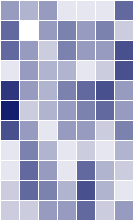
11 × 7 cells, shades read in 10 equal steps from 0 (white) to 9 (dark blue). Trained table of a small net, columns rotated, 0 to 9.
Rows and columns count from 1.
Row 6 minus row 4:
8 -2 0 1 4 4 -3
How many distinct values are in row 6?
6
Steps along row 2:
down up up down up down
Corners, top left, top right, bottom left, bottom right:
4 6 2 4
